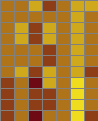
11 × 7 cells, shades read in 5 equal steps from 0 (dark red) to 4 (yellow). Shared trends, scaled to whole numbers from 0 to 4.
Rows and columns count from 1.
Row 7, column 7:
1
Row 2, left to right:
2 2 2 2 2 3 2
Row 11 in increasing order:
0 1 1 2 2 2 4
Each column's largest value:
2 3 3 3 2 4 3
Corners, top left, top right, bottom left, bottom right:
2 3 1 1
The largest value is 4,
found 4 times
